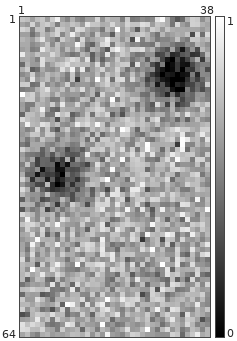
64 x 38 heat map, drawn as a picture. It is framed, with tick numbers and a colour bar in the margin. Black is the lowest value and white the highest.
Mirror symmetry: none. Dips: two. Seam: none. Ninth with the lowest average: top right. Odd rows or columns: none.
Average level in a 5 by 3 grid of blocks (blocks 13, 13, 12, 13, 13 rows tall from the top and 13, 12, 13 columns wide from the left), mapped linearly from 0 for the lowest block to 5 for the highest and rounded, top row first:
551 | 453 | 055 | 555 | 554
